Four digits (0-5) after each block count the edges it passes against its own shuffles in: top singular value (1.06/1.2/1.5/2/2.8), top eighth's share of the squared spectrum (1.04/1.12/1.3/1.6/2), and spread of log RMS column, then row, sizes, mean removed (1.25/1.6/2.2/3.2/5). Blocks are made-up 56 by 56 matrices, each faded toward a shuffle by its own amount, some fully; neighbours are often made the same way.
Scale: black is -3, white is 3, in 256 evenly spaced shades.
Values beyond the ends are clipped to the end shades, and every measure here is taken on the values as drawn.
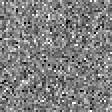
1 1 0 0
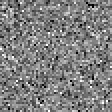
1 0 0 0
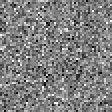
2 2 1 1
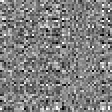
4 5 3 3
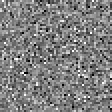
1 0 0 0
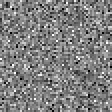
0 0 0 0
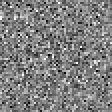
0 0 0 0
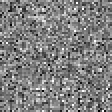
3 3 1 1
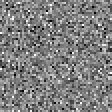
2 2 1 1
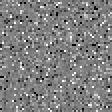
0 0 0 0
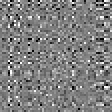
5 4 3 3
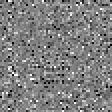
3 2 1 1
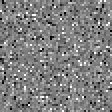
1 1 0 0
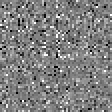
4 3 2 2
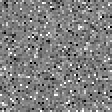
0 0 0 0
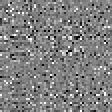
4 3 2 2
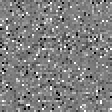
2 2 0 0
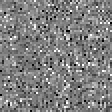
3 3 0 1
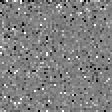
2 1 0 0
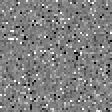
0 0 0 0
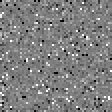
1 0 0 0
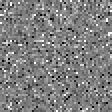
3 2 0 1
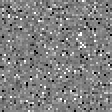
2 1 0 0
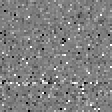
2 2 0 1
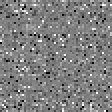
3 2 0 1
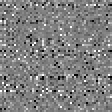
4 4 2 2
